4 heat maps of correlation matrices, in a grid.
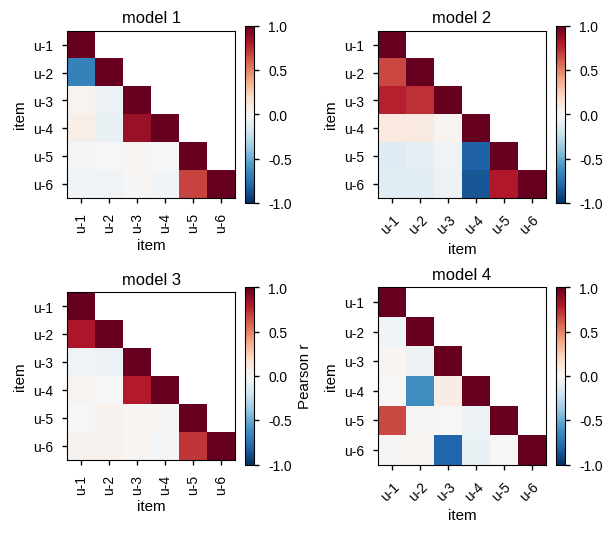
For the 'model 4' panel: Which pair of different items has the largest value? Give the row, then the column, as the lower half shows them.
u-5, u-1
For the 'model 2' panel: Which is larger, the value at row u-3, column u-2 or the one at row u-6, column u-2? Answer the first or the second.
the first
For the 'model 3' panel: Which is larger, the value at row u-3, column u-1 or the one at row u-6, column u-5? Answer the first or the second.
the second
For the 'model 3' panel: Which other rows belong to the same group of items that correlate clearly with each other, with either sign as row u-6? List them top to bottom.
u-5
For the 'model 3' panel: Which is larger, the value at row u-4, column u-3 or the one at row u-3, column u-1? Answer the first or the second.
the first
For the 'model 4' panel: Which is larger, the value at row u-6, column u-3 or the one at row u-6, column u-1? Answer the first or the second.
the second
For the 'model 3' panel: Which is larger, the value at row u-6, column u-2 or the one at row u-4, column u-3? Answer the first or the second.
the second
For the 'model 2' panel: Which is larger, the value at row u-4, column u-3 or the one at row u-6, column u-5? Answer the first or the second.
the second
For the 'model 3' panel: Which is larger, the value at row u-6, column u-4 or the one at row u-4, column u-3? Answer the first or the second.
the second
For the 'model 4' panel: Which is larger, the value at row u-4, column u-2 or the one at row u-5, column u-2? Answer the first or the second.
the second
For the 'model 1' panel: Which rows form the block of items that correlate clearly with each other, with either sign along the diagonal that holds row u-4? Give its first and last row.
u-3 to u-4
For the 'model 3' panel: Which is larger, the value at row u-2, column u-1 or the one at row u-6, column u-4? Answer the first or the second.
the first
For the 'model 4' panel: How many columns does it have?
6
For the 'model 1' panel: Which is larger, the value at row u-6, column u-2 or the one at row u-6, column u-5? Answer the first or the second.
the second
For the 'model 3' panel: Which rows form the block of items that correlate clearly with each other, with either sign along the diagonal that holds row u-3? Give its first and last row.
u-3 to u-4
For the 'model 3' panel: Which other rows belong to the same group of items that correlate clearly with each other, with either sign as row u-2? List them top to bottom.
u-1
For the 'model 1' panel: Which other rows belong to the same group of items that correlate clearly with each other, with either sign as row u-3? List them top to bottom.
u-4
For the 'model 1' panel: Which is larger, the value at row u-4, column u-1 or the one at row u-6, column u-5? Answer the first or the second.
the second
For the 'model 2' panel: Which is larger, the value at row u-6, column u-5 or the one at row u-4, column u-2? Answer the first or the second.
the first
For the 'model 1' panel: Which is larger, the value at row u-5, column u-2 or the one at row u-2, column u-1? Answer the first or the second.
the first
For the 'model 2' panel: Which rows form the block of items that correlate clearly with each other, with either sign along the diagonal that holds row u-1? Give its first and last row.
u-1 to u-3
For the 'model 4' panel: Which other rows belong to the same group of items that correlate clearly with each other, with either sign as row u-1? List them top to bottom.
u-5
